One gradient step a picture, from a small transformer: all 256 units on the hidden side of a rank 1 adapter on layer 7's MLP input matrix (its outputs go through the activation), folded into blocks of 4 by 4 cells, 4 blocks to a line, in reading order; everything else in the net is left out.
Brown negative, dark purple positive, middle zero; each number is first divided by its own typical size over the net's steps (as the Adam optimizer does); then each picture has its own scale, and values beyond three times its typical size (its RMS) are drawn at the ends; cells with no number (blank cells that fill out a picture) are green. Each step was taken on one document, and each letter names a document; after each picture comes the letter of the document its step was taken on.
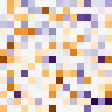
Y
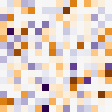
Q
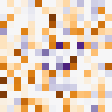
Q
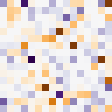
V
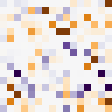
V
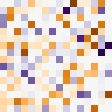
Q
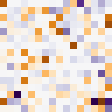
V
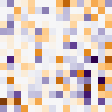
Y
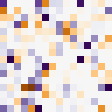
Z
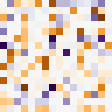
Q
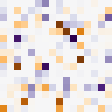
Z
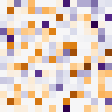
Y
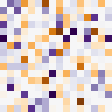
Q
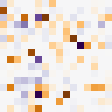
Z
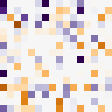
Z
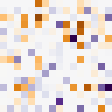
Z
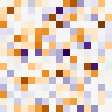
Q
